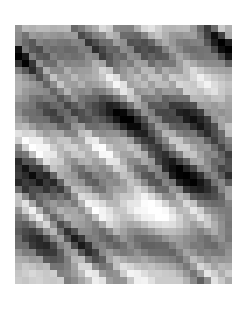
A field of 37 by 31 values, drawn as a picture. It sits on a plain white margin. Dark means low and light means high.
Odd rows or columns: none. Stripes: horizontal, repeating 4 times. Ninth with the highest average: bottom middle. Ninth with the lowest average: middle right.
